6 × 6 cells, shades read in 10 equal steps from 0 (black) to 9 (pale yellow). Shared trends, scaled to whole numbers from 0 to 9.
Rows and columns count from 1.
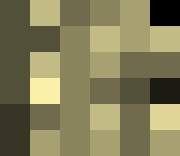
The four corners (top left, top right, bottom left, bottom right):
3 0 2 6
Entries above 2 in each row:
5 6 6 5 5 5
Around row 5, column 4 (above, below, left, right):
4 6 5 4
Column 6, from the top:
0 7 4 1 8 6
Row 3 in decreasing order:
7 6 5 4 4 3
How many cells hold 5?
6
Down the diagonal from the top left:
3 3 5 4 4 6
